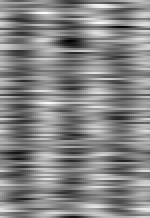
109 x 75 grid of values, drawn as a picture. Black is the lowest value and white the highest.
Overall the values sit about 50% of the way up the scale. The values follow a bell shape. There is no overall slope. Stripes running up and down repeat 3 times from left to right. Streaks run across, left to right.
